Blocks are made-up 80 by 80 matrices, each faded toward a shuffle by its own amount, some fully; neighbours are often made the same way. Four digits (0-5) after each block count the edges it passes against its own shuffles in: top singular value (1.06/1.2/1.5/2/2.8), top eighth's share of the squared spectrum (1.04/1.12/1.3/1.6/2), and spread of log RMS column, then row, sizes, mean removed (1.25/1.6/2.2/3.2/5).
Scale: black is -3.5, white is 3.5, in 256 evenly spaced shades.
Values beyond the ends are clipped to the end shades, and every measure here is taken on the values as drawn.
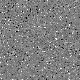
2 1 0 0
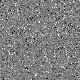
0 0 0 0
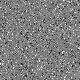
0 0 0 0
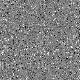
2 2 1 0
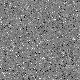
0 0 0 0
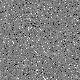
1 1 0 0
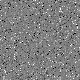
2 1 0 0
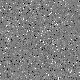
2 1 0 0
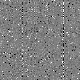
4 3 2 1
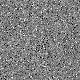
0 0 0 0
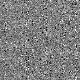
1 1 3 0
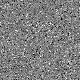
0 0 0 0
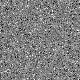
0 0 0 0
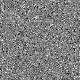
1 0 1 0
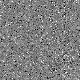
1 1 1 0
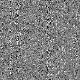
1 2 3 0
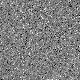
0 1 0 0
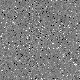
2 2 1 0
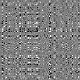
5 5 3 3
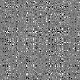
4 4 3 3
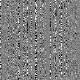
2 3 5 0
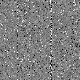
2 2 2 0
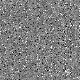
1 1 2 0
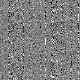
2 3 4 0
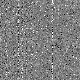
2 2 2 0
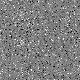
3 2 1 0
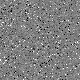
1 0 0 0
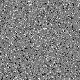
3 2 0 0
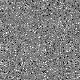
3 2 1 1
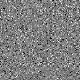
4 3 1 1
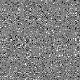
4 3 2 2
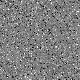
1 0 0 0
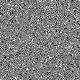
3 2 1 0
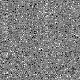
3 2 1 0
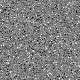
2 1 0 0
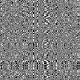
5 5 3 3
